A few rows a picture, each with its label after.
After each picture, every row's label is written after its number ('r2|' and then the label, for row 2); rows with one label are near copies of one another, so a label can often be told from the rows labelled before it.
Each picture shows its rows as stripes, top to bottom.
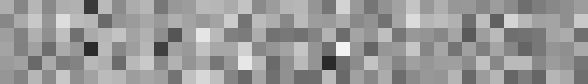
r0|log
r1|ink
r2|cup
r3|log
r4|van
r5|cup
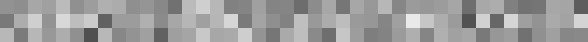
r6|cup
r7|ink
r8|log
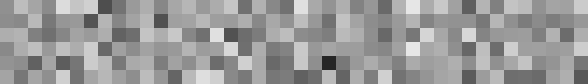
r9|ink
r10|log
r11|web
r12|ink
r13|van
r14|cup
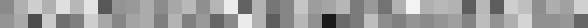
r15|ink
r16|van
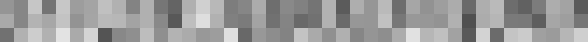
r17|cup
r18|cup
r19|ink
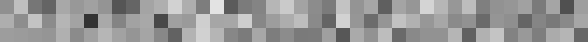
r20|web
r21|log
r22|cup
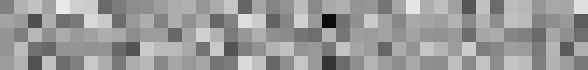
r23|ink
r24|van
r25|cup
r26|web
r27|van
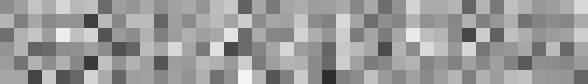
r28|ink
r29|log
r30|ink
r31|web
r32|log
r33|van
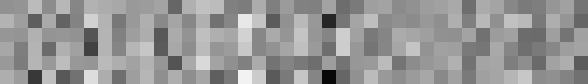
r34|cup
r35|van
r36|log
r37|log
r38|cup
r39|van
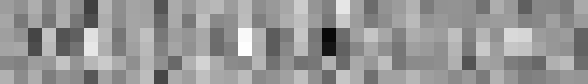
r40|log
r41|log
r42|van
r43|van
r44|cup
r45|log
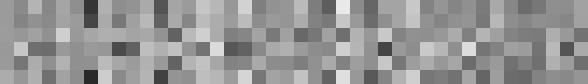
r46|log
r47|log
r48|cup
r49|web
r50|cup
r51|log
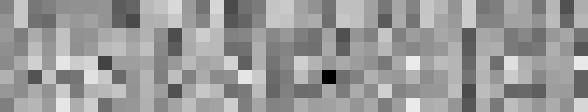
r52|web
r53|web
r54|cup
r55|cup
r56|ink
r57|van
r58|cup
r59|ink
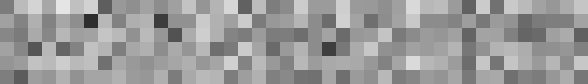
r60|ink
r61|log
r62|cup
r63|van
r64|ink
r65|cup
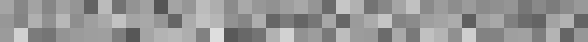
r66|log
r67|cup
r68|web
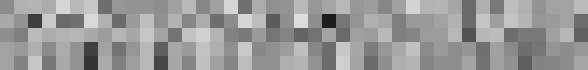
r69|ink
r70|van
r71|cup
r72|log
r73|log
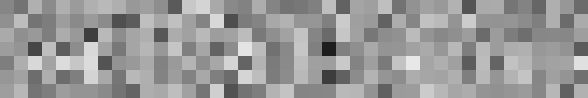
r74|cup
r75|web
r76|log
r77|van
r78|ink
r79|van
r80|web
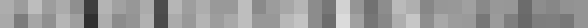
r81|log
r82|log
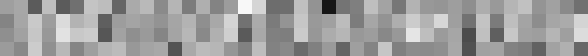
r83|van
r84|ink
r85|ink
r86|cup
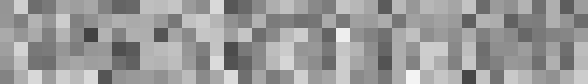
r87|web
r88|cup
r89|log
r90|web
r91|web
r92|ink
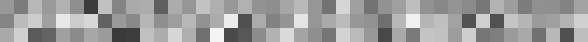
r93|log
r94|ink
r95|web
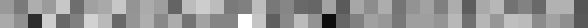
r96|cup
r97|van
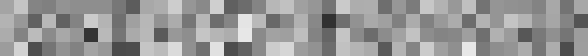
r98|web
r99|van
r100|log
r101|web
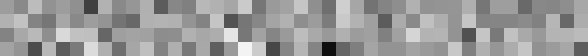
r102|log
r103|web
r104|ink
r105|van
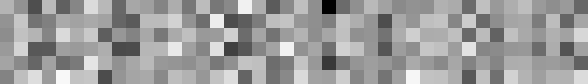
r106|van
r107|web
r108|ink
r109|web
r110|van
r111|ink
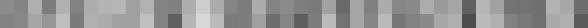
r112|cup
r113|cup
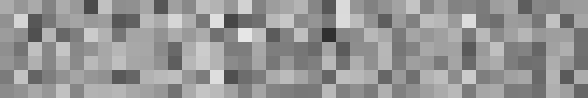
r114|log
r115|web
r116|van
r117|cup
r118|cup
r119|web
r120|cup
